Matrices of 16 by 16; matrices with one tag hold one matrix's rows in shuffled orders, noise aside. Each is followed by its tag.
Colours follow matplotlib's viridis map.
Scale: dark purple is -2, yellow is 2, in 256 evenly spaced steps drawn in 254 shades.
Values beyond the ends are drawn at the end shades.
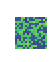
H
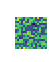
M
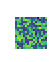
M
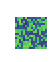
M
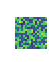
M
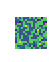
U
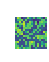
M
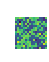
H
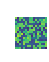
M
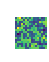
H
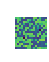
M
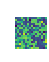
H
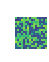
H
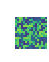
M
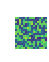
M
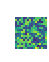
H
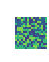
H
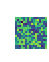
H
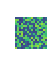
U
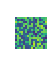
U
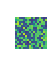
U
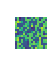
U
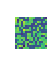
M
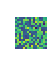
U
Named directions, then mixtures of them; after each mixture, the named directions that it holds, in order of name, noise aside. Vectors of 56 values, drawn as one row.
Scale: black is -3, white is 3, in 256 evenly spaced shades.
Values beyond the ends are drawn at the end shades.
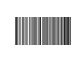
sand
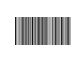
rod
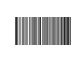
sand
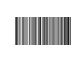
sand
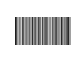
rod, sand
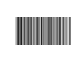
rod, sand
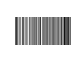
sand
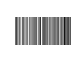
sand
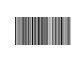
rod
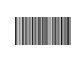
rod, sand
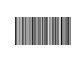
rod, sand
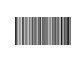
rod, sand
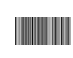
rod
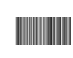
rod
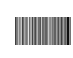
rod, sand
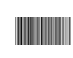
sand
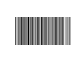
rod, sand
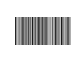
rod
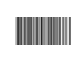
rod, sand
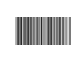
rod, sand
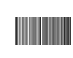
sand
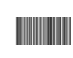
rod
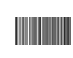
sand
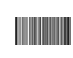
sand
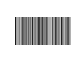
rod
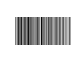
sand
